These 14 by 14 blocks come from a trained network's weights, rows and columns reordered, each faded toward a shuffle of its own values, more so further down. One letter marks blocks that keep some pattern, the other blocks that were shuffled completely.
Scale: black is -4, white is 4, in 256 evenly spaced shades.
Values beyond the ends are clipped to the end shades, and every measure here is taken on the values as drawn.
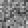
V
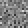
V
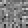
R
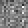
R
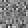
R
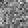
V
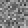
V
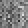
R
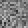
R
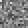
V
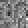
R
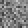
V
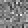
V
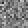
V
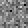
V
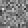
V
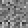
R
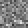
R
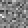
V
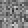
R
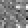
R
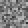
V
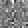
R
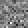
V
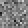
V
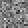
V
